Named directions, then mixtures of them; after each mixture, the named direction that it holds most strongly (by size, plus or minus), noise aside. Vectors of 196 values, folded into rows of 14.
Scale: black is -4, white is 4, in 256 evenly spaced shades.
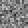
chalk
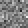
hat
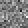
hat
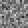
chalk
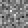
chalk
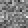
hat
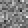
hat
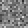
chalk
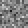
chalk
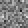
hat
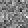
hat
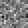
chalk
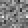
hat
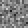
chalk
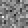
chalk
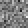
hat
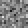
chalk
